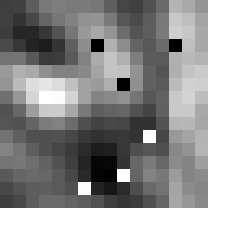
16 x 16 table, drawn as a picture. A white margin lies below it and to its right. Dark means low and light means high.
Calmest part: bottom left. Mirror symmetry: none. Lone odd cells: 6, 3 higher and 3 lower than their neighbours. Seam: vertical, 80% of the way across, the right part higher.
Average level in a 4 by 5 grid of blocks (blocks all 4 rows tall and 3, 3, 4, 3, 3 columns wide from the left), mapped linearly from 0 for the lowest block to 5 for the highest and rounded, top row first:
01214
44325
22014
11023
